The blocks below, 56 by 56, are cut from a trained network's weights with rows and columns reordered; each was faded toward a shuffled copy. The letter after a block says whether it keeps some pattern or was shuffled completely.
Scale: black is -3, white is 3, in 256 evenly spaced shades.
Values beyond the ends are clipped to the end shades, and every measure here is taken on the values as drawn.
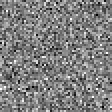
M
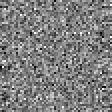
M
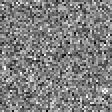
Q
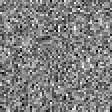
M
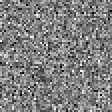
Q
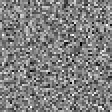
M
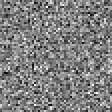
M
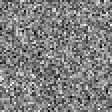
Q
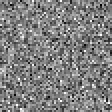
Q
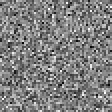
Q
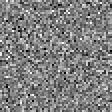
M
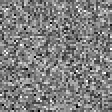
Q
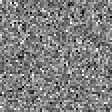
Q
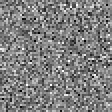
Q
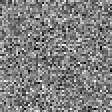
M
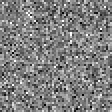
Q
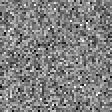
Q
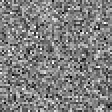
Q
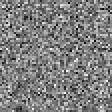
M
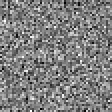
Q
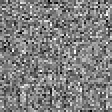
M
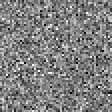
Q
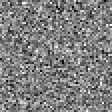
Q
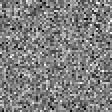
Q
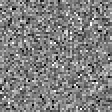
Q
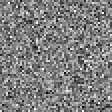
Q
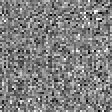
M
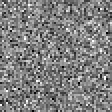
Q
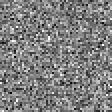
Q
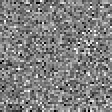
M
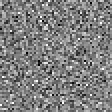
M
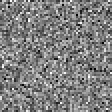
Q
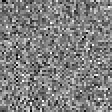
M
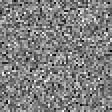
Q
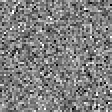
Q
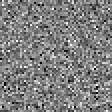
M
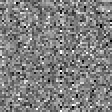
M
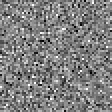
Q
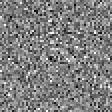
M
